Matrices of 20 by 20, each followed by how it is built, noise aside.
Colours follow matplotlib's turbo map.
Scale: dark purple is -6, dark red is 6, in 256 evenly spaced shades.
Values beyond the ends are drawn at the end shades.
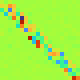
banded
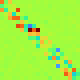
banded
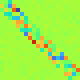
banded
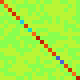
diagonal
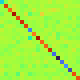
diagonal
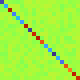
diagonal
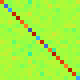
diagonal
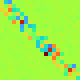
banded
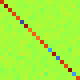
diagonal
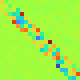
banded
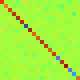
diagonal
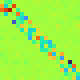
banded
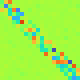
banded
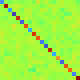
diagonal
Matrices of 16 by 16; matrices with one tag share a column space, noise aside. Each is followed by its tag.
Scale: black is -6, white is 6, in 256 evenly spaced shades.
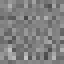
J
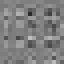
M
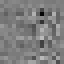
M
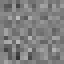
J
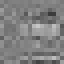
M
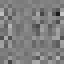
M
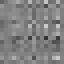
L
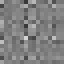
L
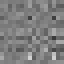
J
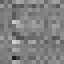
L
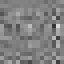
M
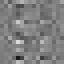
L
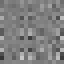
J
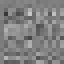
M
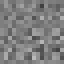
J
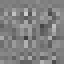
M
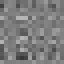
J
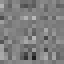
J
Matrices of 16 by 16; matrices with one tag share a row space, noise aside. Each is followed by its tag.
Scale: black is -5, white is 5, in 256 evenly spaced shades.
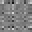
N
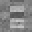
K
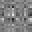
N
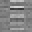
K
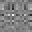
N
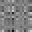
N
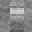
K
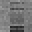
K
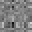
N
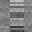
K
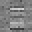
K
